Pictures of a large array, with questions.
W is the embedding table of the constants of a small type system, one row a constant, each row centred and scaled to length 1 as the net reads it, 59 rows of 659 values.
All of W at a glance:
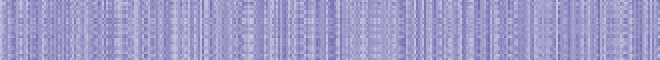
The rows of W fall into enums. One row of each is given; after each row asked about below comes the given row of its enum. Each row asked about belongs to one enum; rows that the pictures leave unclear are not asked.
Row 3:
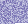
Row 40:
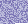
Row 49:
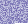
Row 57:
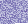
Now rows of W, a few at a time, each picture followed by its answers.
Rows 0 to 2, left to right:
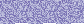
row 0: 40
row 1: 40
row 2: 3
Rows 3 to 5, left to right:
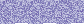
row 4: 3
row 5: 57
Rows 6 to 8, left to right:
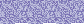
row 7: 40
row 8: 40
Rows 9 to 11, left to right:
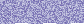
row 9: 3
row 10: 40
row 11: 49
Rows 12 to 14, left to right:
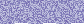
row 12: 49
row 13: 40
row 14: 40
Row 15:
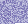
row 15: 3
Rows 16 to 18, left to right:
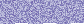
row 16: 40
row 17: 3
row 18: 49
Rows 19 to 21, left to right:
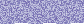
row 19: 49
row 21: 49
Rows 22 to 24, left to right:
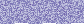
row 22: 49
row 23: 49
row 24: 3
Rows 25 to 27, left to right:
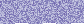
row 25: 40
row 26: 49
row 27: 3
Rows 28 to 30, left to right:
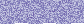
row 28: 49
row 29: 57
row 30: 3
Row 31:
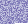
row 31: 49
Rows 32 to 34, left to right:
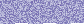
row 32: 40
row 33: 3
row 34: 49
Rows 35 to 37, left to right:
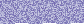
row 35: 40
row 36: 49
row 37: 49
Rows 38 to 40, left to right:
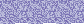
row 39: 40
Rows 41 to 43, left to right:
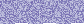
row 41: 40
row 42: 3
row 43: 40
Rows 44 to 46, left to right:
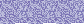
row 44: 40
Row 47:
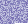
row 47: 49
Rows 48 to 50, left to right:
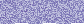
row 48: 57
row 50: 40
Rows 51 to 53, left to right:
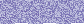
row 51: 57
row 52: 3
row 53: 40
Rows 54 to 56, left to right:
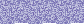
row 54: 49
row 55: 49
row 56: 49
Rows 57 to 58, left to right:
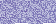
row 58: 40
